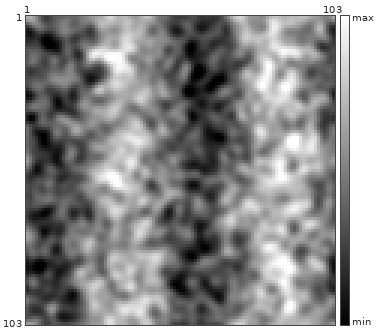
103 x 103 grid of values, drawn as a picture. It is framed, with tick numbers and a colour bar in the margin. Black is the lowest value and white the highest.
Stripes running up and down repeat 2 times from left to right. No lone cell stands out from its neighbours. The ninth with the lowest average is the top middle. There is no seam.
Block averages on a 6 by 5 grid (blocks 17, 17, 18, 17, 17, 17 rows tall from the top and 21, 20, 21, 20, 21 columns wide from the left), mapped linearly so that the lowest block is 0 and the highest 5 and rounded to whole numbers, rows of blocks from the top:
05034 / 04034 / 05125 / 05144 / 04134 / 05134
